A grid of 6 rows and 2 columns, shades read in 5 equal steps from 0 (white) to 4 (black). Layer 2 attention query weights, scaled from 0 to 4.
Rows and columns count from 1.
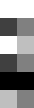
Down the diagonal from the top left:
0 2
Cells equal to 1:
2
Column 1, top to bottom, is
0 3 0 3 4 1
